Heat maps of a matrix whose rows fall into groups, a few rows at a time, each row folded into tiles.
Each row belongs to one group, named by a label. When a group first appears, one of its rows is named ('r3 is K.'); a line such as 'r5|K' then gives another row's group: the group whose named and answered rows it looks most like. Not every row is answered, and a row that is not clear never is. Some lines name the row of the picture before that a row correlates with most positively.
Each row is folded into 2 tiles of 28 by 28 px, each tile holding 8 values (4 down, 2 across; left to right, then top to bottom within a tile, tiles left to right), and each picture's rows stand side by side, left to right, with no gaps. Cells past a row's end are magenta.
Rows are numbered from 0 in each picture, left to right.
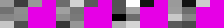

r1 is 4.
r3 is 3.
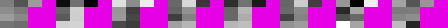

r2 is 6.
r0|3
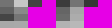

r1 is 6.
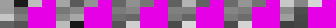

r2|4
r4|4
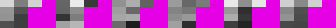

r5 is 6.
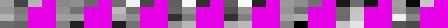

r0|3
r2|4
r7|3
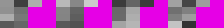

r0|3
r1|6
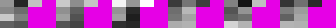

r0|3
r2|6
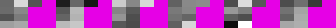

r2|6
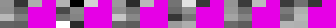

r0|3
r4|3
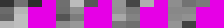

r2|3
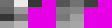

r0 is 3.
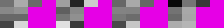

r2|4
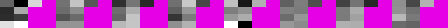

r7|3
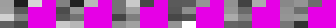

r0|3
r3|4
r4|3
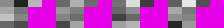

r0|3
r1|4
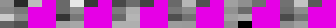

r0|3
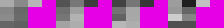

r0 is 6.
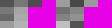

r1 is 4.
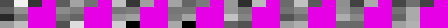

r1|4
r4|3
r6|3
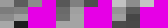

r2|6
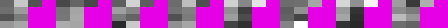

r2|4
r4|6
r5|4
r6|6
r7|3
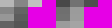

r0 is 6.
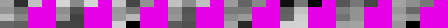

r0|3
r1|6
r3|6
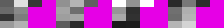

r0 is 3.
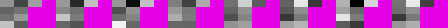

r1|3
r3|3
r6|3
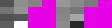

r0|4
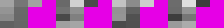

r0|6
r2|6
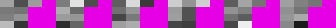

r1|4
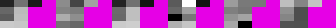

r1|3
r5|6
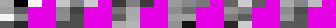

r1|6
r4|4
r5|6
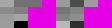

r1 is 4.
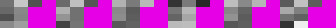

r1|4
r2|6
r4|6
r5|4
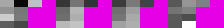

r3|4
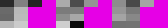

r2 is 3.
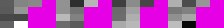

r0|4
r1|3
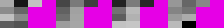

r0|3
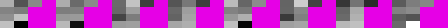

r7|4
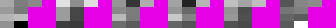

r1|6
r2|3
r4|6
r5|4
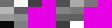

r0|4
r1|4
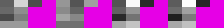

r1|3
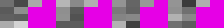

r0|4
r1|6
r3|3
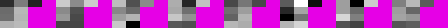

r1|6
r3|3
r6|3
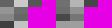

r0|4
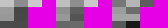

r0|6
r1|6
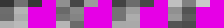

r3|6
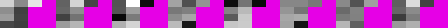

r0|6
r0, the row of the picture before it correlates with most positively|3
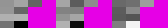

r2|4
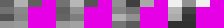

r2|3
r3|6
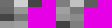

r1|4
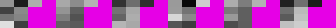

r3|3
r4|6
